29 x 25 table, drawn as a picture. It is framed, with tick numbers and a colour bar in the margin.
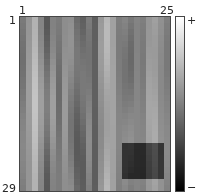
An odd patch, lower than its surroundings, sits in the bottom right. The ninth with the lowest average is the bottom right. The middle left is the ninth with the highest average. The grain runs up and down.
